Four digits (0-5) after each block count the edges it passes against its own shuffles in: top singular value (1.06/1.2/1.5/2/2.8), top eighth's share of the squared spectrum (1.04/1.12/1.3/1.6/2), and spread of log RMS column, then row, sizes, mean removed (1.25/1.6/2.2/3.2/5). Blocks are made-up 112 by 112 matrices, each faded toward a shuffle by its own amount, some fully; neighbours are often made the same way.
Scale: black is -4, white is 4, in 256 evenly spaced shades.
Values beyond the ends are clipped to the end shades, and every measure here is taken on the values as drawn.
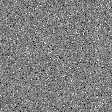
0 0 0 0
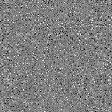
4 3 1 1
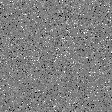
0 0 0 0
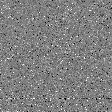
2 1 0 1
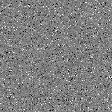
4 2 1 1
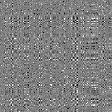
5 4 3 3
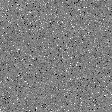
0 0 0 0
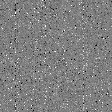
2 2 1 0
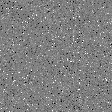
1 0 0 0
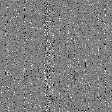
2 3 3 0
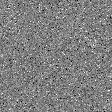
0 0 0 0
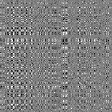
5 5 4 4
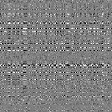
5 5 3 4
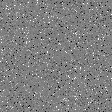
0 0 0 0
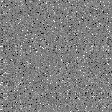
4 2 1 1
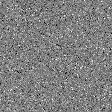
0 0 0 1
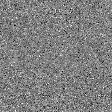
0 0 0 2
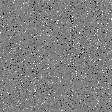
2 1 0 0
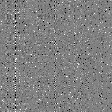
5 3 2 1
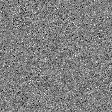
0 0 1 0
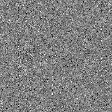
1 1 2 0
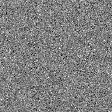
0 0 1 0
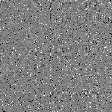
4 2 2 1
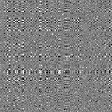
5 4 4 4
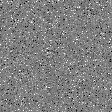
2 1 0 0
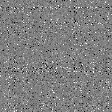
2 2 2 2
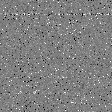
2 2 0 1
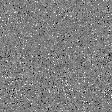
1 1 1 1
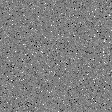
0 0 0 0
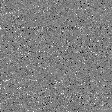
1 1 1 2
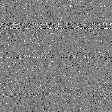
3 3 0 3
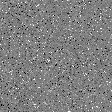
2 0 0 0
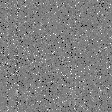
2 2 1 0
